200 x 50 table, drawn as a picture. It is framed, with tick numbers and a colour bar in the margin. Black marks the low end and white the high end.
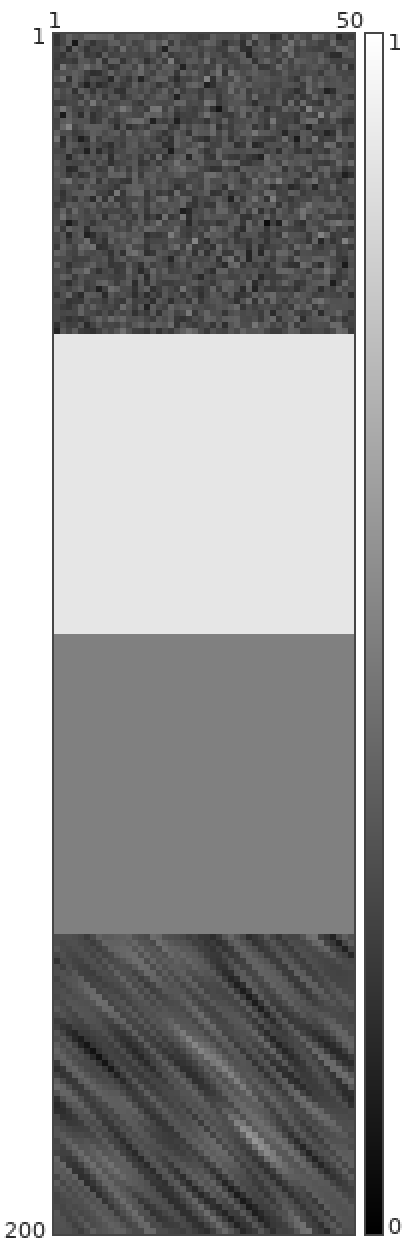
The table splits into 4 rows of 1 panel. Panel 1,1: low, fine-grained. Panel 2,1: very high, flat. Panel 3,1: middling, flat. Panel 4,1: low, slanting down to the right.
